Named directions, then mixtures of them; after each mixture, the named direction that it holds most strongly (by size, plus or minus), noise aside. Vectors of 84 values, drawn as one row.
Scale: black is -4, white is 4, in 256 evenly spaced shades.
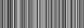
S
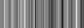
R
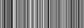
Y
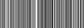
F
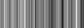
R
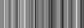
R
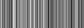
Y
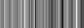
R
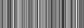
S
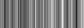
R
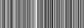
F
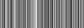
F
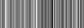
F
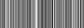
F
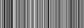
Y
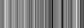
R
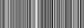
F
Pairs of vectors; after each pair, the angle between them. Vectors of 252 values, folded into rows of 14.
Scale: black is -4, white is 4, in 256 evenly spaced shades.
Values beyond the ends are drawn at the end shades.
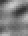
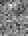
partly aligned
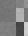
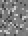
orthogonal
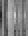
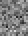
orthogonal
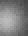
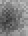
nearly opposite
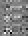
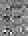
nearly opposite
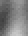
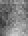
nearly parallel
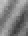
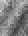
nearly parallel
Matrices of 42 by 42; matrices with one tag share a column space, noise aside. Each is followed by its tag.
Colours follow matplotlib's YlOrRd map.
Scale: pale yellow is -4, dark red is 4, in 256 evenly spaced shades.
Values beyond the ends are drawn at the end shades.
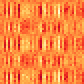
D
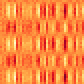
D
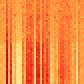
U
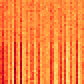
U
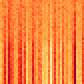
U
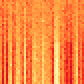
U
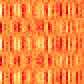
D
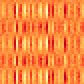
D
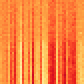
U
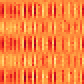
D
